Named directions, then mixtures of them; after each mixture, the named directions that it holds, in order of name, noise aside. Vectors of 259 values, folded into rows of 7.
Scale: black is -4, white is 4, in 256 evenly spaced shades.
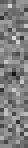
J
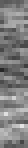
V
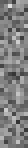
J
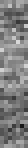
J, V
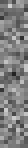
J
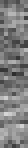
V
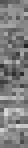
J, V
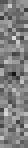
J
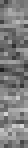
V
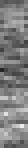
V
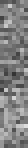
J, V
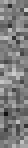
J, V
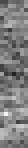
J, V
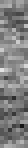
J, V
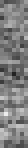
J, V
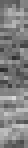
V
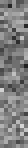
J, V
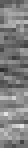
V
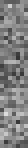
J, V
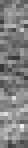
V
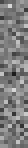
J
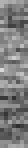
V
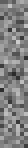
J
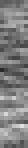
V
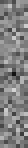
J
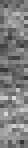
V
